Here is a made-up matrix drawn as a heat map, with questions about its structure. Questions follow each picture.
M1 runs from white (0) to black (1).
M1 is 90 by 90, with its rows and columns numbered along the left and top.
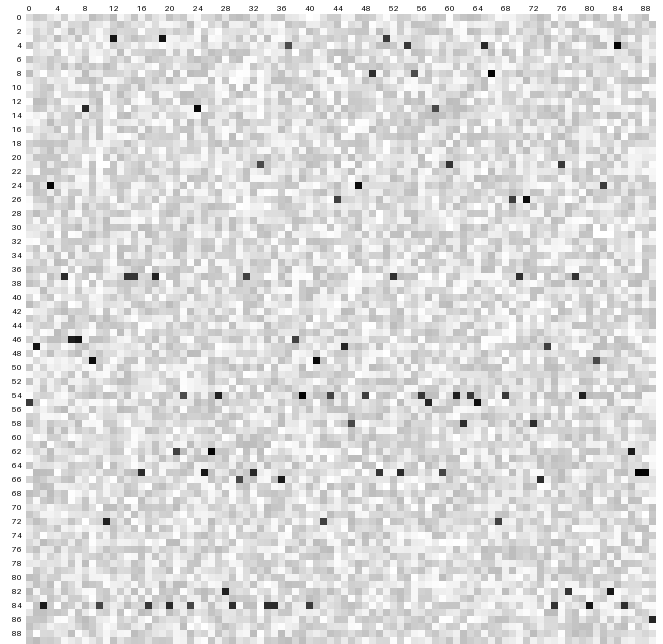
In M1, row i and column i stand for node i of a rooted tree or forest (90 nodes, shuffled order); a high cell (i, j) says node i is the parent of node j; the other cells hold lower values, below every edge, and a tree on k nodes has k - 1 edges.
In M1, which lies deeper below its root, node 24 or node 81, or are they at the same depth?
node 81
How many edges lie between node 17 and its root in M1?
2
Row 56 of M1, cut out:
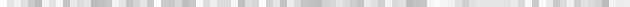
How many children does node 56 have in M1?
0
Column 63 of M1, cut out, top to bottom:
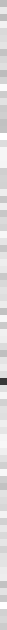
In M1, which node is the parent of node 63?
54
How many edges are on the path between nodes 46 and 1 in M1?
5
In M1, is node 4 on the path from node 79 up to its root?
yes
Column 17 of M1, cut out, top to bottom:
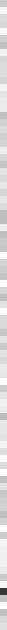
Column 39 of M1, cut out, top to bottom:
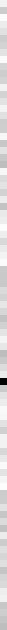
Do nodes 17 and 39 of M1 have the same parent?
no
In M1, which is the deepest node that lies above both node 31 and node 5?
37
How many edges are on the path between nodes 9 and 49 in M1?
1
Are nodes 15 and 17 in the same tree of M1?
yes
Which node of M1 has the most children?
84
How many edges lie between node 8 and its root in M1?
1
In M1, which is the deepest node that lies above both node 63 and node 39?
54
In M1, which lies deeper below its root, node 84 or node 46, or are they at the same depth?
node 46
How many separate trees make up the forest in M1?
2
